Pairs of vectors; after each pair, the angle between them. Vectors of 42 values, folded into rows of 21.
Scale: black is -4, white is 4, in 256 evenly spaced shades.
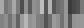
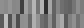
partly aligned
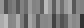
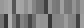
partly opposed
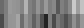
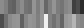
partly opposed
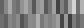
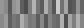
nearly opposite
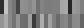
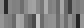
orthogonal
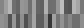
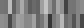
partly aligned
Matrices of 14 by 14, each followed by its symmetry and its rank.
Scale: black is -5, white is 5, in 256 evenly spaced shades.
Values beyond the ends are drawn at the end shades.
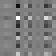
neither, rank one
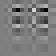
neither, rank one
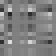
neither, rank one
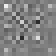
symmetric, rank three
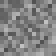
symmetric, full rank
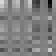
neither, rank one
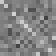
symmetric, full rank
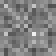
symmetric, rank three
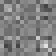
symmetric, rank three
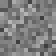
symmetric, full rank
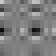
neither, rank one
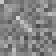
symmetric, full rank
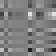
neither, rank one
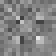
symmetric, rank three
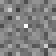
symmetric, rank three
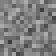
symmetric, full rank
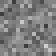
symmetric, full rank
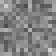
symmetric, rank three
